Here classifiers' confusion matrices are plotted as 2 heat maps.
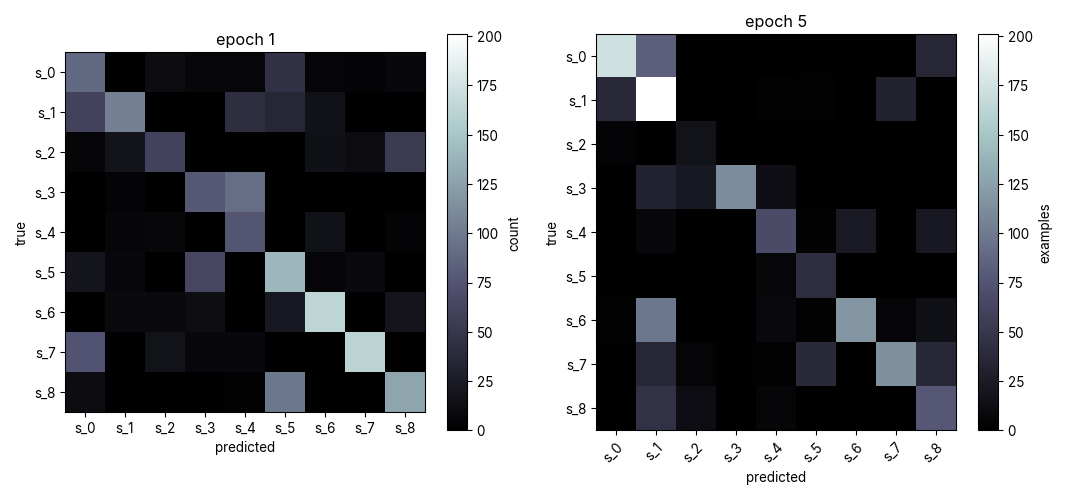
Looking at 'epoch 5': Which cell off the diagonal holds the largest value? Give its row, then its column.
s_6, s_1
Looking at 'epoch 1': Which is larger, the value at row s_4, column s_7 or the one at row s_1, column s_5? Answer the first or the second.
the second
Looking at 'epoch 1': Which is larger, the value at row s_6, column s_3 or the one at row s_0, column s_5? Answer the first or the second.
the second
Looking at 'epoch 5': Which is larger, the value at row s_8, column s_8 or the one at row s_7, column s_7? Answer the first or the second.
the second
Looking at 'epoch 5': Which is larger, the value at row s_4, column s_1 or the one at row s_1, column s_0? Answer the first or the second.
the second
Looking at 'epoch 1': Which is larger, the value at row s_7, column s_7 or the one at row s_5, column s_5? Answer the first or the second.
the first
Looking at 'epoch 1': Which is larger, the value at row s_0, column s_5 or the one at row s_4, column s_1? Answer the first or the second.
the first
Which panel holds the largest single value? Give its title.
epoch 5
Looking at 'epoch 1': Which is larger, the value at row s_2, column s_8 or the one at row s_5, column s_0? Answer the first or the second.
the first
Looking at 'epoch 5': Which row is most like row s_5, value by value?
s_2
